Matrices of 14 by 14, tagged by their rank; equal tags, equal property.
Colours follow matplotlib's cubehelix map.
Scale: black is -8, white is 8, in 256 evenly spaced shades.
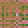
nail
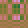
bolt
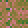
nail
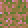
nail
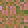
nail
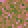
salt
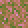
salt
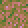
salt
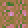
nail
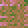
nail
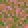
salt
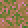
salt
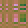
bolt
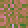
nail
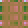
bolt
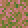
salt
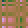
bolt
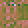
nail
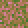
salt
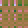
bolt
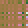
bolt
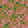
salt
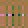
bolt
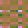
bolt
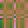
bolt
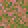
salt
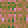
nail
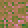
nail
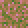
salt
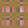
bolt
